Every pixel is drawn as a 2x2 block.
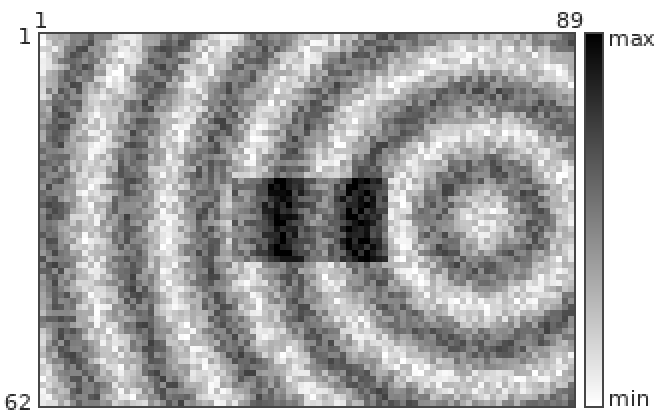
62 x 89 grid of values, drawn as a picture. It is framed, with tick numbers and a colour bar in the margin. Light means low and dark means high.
Rings: centred on the middle right. Histogram: bell-shaped. Ninth with the highest average: centre. Slope: none. Odd patch: higher, in the centre.
